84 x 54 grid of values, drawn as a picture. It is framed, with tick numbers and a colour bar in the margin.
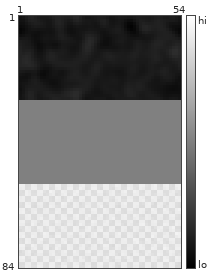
It is made of 3 by 1 panels. Panel 1,1: very low, blotchy, faint in contrast. Panel 2,1: middling, flat. Panel 3,1: very high, checkered, faint in contrast.
